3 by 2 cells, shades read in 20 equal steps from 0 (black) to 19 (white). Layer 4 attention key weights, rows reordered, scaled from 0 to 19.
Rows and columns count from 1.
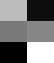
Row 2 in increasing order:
9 10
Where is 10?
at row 2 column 2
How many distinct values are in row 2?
2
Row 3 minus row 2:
-9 9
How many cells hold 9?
1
